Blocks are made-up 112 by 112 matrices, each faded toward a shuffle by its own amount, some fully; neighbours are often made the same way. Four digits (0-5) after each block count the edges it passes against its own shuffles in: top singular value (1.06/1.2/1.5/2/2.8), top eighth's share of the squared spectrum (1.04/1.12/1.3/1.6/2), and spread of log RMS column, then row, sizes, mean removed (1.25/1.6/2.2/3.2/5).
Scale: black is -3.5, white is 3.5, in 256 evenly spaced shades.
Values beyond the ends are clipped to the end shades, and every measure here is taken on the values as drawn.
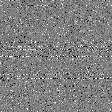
3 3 0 3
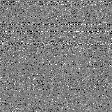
3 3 0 3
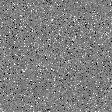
0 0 0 0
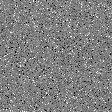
0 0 0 0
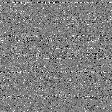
3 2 0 3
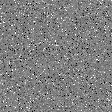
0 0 0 0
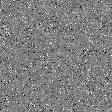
0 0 0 0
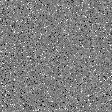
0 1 1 0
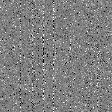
2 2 3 0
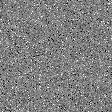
0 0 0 0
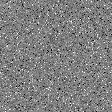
0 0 0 0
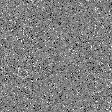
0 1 1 0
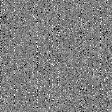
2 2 3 0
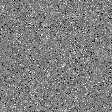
1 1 1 0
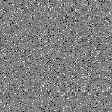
4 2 1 1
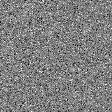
2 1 0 0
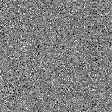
3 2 1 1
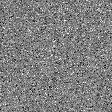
1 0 0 0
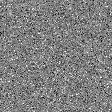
2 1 0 0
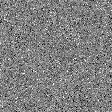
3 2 0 1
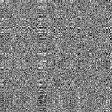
5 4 3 3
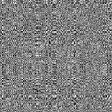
5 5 3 3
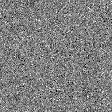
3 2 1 0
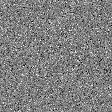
2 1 0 0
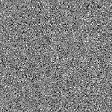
4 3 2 2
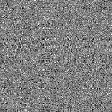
4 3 2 2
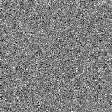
3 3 1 1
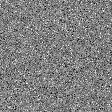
1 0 0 0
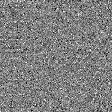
3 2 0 1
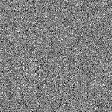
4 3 1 1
